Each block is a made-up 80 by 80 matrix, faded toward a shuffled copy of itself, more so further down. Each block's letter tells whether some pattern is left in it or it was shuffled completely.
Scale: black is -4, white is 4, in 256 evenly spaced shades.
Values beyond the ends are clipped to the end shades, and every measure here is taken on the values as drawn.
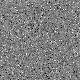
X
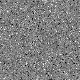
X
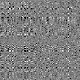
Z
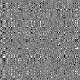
Z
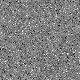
X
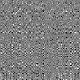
Z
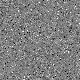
X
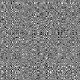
Z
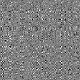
Z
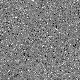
X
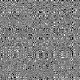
Z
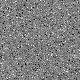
X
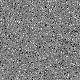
X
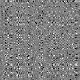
Z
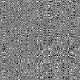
Z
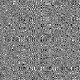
Z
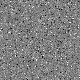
X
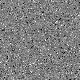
X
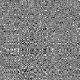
Z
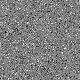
X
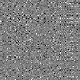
Z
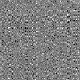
Z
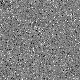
X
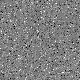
X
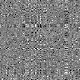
Z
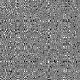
Z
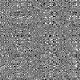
Z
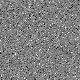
X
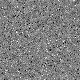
X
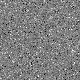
X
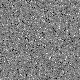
X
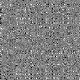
Z
